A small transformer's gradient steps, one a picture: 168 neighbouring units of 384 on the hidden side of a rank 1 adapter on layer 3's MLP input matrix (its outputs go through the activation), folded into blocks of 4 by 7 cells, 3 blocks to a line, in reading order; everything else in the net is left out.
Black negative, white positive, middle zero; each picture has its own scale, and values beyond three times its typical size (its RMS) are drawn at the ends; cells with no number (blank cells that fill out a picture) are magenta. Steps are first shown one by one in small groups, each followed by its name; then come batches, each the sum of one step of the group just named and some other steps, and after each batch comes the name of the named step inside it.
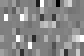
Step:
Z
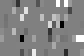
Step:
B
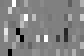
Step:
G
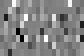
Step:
G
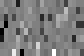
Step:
Z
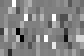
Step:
G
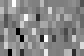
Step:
G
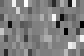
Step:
Z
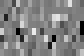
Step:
B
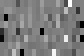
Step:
B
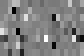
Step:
G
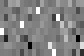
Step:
B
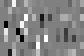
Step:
G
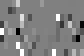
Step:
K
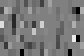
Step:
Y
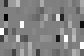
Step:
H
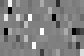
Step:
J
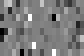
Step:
J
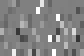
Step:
K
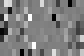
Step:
J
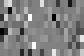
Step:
J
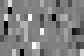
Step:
J
